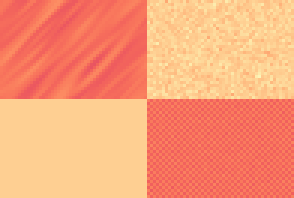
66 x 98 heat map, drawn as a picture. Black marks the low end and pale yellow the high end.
It is made of 2 by 2 panels. Panel 1,1: high, slanting up to the right, faint in contrast. Panel 1,2: very high, fine-grained, faint in contrast. Panel 2,1: very high, flat. Panel 2,2: high, checkered, faint in contrast.
